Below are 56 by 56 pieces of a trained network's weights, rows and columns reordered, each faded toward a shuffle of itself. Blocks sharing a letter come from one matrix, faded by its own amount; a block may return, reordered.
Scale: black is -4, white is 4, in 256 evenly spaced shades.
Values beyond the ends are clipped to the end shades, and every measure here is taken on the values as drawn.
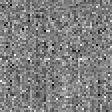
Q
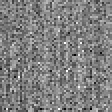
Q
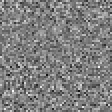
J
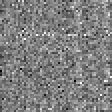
Q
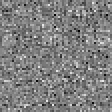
J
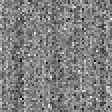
Q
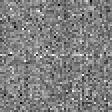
Q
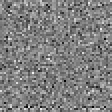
J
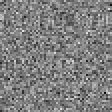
J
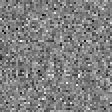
J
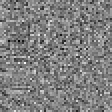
J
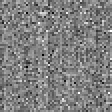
Q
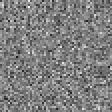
J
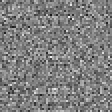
J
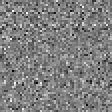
J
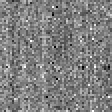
Q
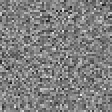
J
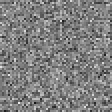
J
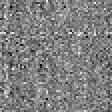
Q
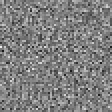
J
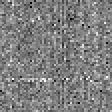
Q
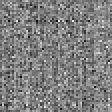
Q
